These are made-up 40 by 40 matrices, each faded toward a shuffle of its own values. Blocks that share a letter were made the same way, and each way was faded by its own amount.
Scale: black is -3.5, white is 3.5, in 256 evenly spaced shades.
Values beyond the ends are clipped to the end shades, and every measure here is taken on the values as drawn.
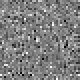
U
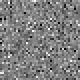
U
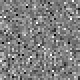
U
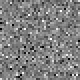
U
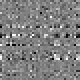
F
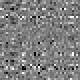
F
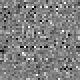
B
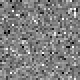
U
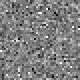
U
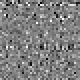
B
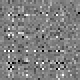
F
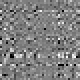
F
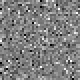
U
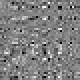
F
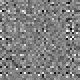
F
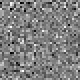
B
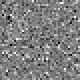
U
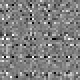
F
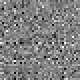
B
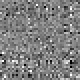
B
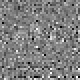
B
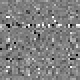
F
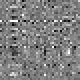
F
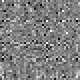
B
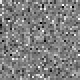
U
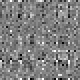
F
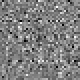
B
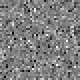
U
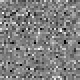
B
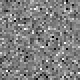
U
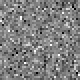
U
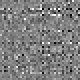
F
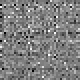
B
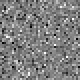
U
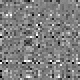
F
